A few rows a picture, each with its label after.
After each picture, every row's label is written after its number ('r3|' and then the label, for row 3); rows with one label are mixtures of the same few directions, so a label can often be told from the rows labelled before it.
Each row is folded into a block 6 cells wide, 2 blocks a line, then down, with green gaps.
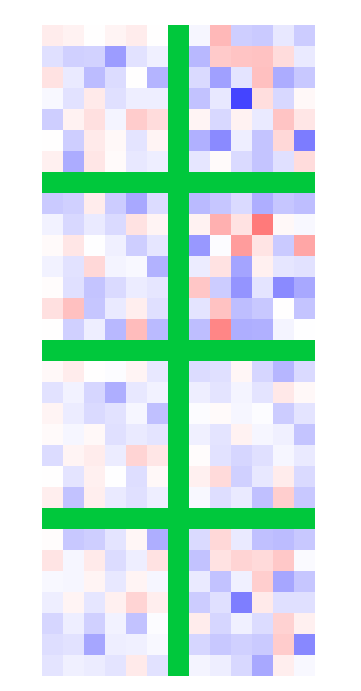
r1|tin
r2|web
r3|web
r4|tin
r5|tin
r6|web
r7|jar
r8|web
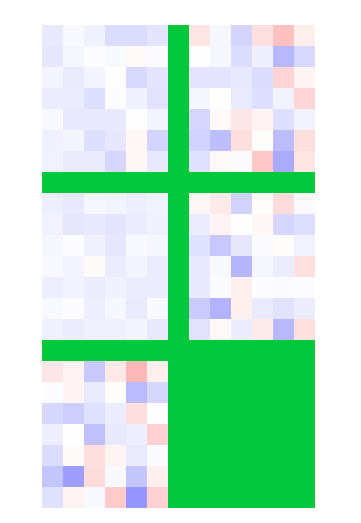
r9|web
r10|web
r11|web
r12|web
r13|web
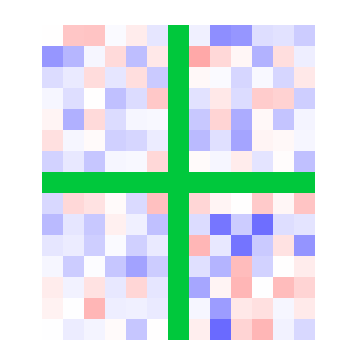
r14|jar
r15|jar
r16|jar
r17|tin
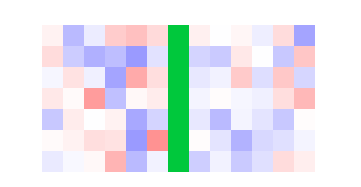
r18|web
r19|jar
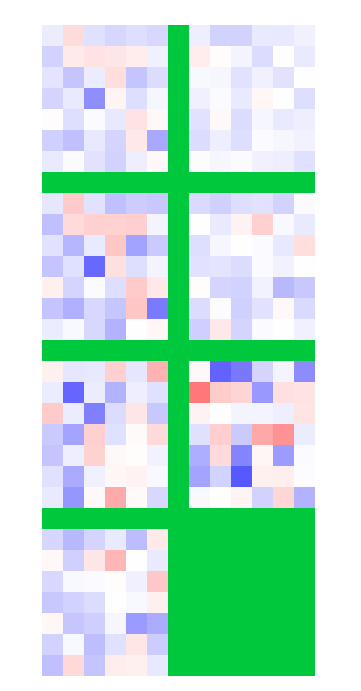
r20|web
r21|jar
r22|web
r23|tin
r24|tin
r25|jar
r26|tin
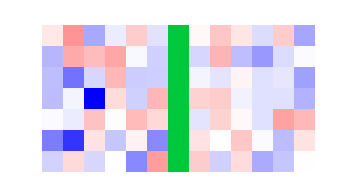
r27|web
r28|tin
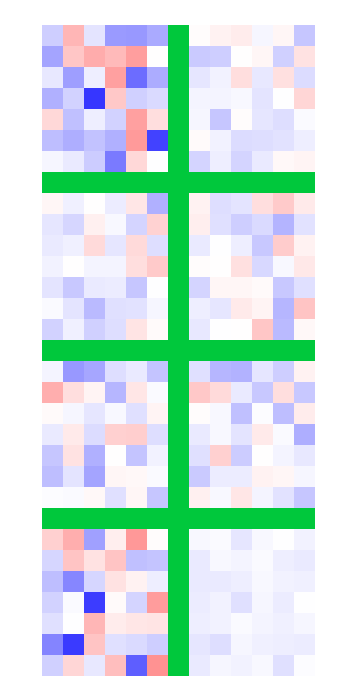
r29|web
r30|jar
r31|jar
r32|web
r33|jar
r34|jar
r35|web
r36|web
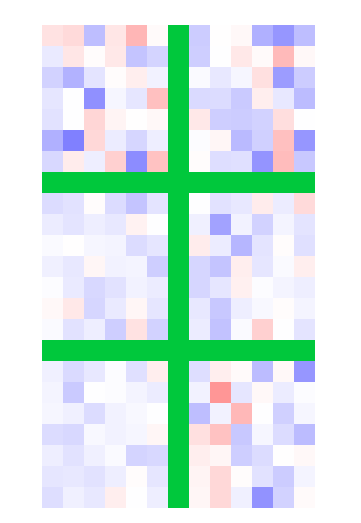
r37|web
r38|web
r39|web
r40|tin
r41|tin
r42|tin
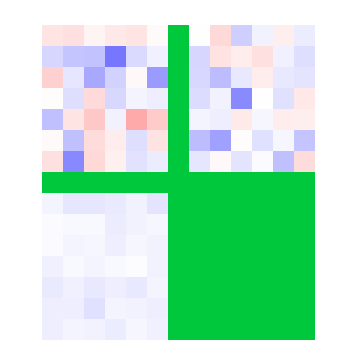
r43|tin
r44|web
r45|jar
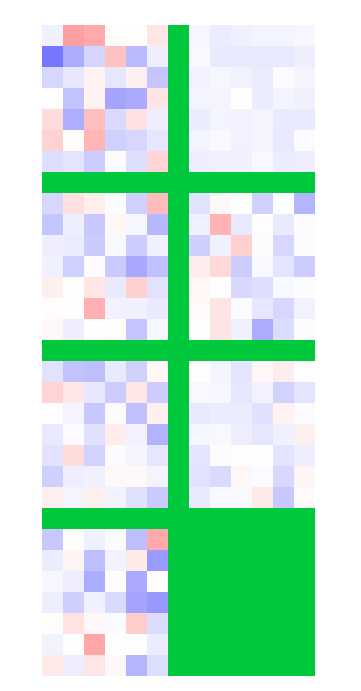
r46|jar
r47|web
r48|jar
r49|tin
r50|jar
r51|web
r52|jar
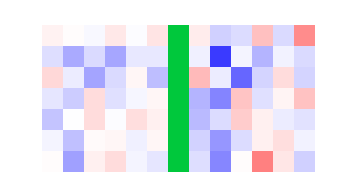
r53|tin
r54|tin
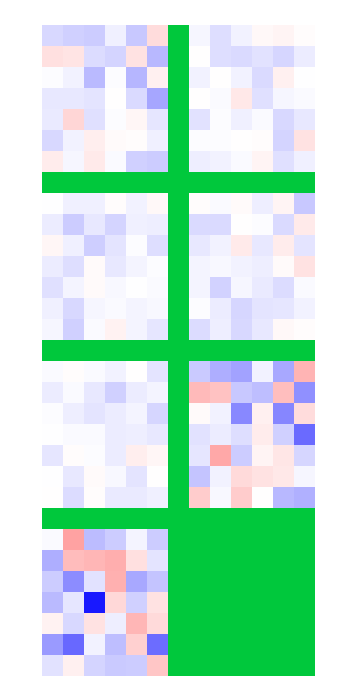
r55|jar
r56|web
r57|tin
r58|jar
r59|tin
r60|jar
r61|web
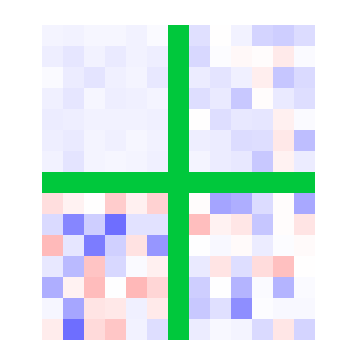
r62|tin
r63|web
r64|tin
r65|jar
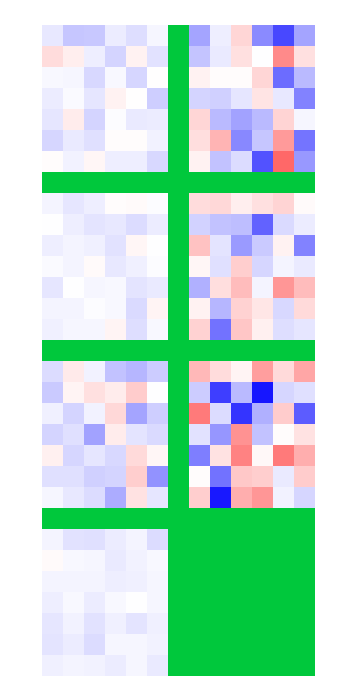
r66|jar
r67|web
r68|web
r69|tin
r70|web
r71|tin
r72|jar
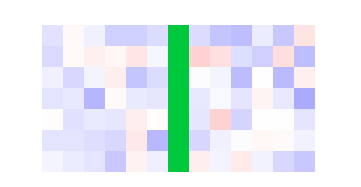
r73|web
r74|jar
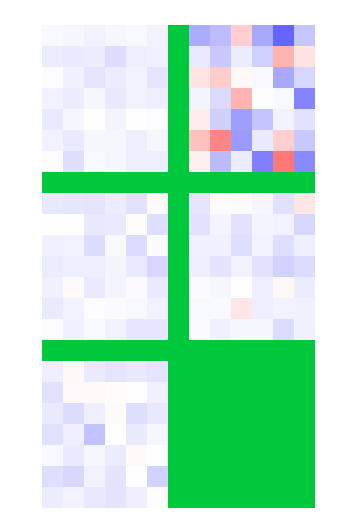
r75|tin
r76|web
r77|jar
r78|jar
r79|web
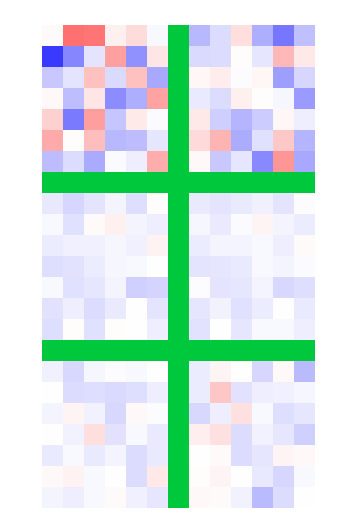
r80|jar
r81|web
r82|tin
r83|tin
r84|web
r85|tin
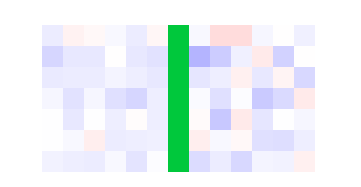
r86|jar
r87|jar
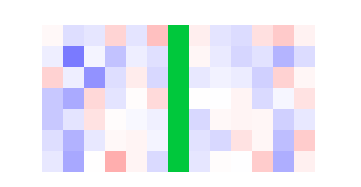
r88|tin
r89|web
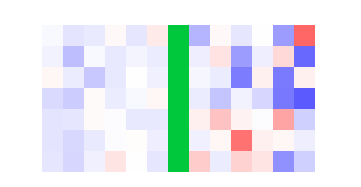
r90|tin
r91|jar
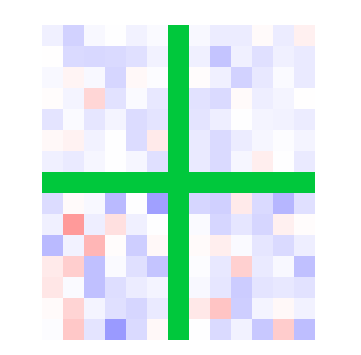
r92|web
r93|tin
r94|tin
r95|web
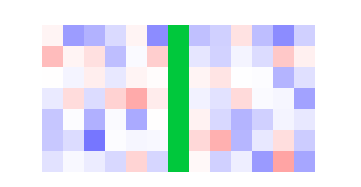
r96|jar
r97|web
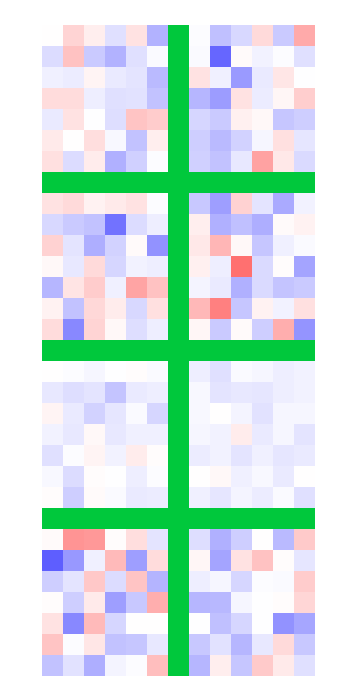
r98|tin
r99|tin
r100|tin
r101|web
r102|tin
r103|web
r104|jar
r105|tin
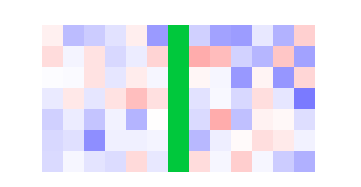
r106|jar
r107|jar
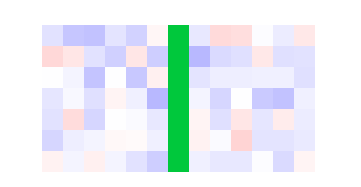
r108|jar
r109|jar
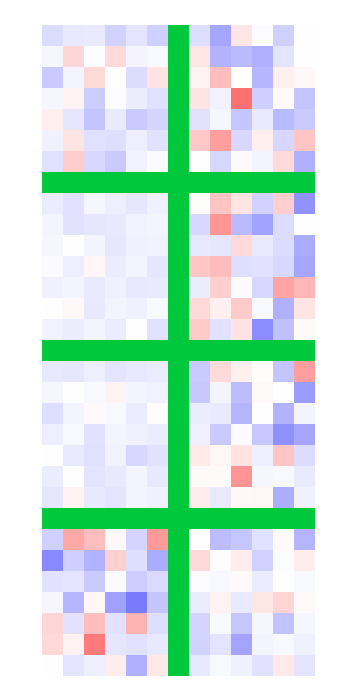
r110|tin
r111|web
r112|web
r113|tin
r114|tin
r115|jar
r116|jar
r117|jar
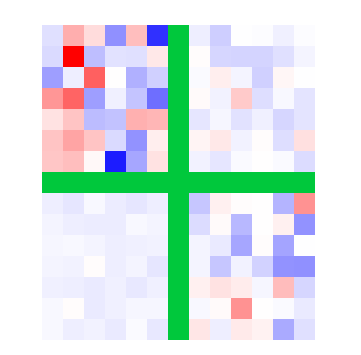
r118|tin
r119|web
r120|web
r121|jar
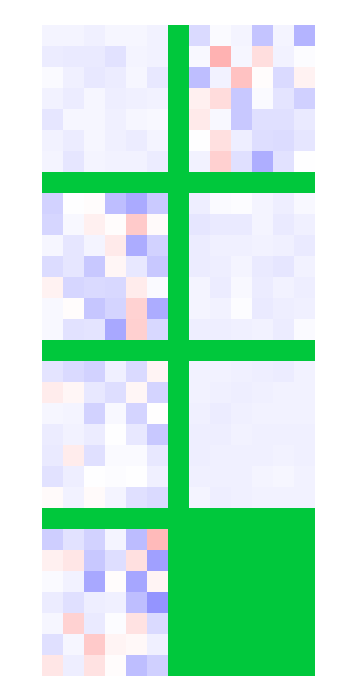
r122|tin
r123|tin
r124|web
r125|jar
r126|jar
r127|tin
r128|jar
